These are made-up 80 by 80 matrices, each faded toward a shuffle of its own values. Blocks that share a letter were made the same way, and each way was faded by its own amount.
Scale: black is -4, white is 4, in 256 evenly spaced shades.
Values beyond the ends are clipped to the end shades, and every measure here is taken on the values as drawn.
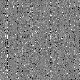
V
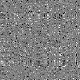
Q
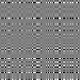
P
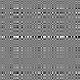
P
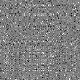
Q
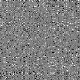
Q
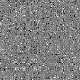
Q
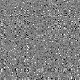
Q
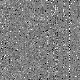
V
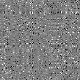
Q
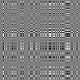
P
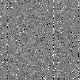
V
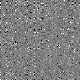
Q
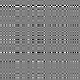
P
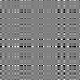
P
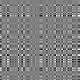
P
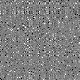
Q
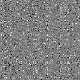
Q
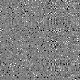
Q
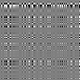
P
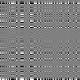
P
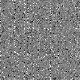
V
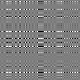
P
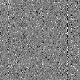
V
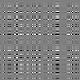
P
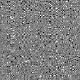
Q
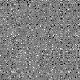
Q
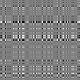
P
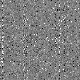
V
